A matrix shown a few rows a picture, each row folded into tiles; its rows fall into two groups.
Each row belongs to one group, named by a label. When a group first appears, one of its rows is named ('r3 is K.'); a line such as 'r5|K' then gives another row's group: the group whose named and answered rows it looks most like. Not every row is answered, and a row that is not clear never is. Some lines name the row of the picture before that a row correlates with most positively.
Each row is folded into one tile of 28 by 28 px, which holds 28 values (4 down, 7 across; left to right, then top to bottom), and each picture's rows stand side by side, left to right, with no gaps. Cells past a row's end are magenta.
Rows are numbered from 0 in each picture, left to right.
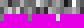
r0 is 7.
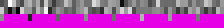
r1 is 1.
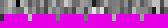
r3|7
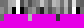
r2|1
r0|1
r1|1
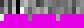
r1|7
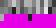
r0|1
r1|1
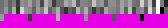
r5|1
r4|1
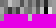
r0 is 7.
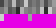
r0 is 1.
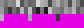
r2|1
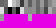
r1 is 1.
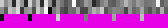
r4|1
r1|1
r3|7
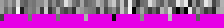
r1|1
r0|1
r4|1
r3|1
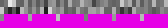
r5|1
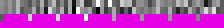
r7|7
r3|1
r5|7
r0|1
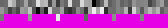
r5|7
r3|7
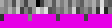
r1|7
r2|1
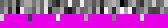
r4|7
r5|1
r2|1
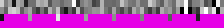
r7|7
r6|1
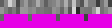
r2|1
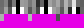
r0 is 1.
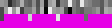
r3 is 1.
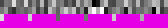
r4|1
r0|1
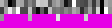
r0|7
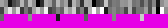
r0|7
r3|7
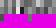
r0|1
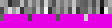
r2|1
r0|7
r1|1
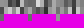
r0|7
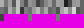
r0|1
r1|7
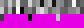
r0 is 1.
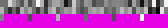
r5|1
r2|7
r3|7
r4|7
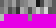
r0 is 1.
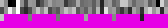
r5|7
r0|7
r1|7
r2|7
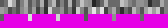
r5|7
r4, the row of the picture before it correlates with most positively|4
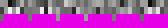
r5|7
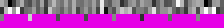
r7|7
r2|1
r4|7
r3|1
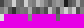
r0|1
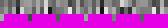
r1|1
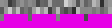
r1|7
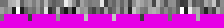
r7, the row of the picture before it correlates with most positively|2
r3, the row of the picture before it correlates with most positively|2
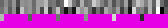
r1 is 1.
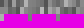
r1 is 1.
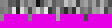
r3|1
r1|7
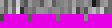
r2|1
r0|1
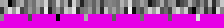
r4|1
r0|7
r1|1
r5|7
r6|7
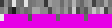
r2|1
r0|1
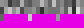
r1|1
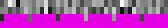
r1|1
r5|1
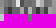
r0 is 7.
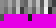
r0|1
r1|1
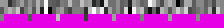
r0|7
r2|1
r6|7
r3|7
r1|1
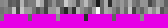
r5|7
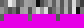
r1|7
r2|1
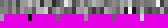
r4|1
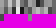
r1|7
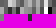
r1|1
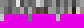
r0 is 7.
